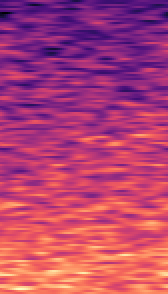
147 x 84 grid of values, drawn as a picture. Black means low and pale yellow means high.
Average level on the scale: 50%. Grain: streaks across. Slope: up to the bottom.
